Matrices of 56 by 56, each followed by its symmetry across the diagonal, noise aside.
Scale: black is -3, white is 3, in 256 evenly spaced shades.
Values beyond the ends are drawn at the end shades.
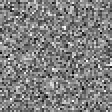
neither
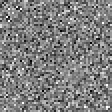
symmetric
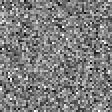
neither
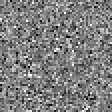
neither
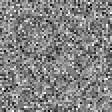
symmetric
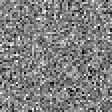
symmetric
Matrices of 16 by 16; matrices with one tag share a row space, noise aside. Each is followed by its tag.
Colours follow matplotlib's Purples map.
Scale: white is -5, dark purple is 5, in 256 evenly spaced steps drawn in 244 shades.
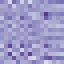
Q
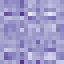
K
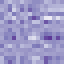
Q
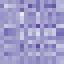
K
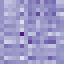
K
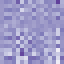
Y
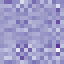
Y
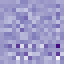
Y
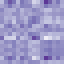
Q
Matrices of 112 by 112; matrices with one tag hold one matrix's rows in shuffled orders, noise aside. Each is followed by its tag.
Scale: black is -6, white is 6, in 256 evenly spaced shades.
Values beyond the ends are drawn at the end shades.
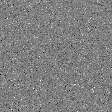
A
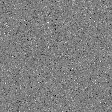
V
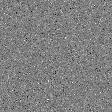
V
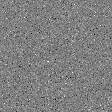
V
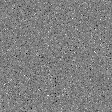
V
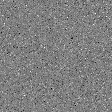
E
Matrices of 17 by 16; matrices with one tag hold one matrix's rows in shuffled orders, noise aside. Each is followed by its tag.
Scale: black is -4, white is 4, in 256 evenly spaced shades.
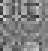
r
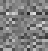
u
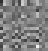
r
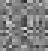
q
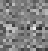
u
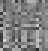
r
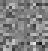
u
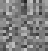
q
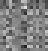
q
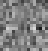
u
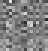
q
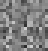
q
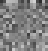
u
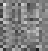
r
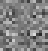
u
